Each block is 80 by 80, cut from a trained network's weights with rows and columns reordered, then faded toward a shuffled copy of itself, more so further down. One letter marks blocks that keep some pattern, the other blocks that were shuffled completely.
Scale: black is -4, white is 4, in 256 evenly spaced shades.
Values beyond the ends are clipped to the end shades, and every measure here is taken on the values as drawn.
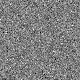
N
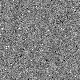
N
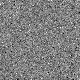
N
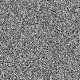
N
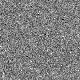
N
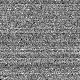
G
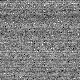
G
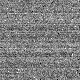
G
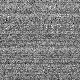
G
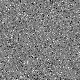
N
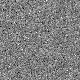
N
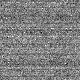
G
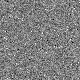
N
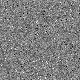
N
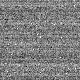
G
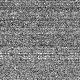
G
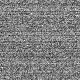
G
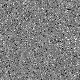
N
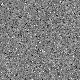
N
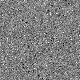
G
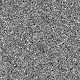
N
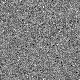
N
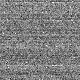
G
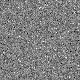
G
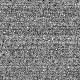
G
